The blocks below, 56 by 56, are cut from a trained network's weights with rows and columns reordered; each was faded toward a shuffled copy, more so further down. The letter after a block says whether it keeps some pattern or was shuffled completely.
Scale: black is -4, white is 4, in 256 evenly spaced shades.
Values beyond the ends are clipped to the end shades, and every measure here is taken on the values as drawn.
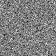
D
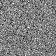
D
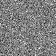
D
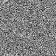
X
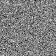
D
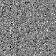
X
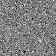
X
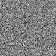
X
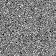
D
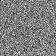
D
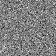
D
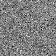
D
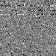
X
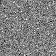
D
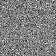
X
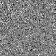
X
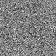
X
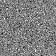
D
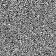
D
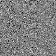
X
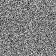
D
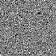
X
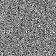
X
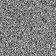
D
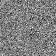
D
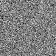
D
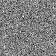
D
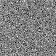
D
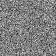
D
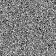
D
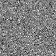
X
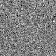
X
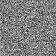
X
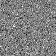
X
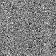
X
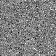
D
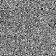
X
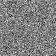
X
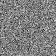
D
